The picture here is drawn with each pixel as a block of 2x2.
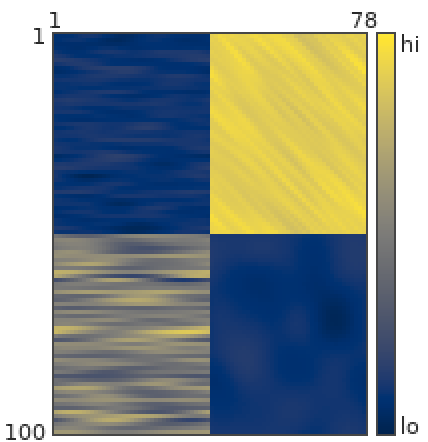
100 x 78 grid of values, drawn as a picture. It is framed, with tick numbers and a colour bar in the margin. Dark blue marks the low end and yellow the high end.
It is made of 2 by 2 panels. Panel 1,1: very low, streaked across, faint in contrast. Panel 1,2: very high, slanting down to the right, faint in contrast. Panel 2,1: middling, streaked across, strong in contrast. Panel 2,2: very low, smooth, faint in contrast.
